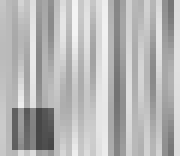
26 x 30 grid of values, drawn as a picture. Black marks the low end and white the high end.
Grain: streaks running down. Ninth with the lowest average: bottom left. Average level on the scale: 70%. Odd patch: lower, in the bottom left.
